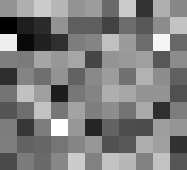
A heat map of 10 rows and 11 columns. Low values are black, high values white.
There is no overall slope. The ninth with the lowest average is the top left. Overall the values sit about 50% of the way up the scale. Neither half mirrors the other. An odd patch, rougher than its surroundings, sits in the top left.
